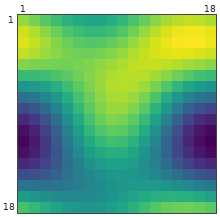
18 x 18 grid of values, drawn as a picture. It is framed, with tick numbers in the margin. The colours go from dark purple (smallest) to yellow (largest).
Lone odd cells: none. Stripes: none. Ninth with the highest average: top right. Average level on the scale: 60%.
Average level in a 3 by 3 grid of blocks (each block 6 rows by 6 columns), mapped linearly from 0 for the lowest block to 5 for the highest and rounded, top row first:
445
040
021
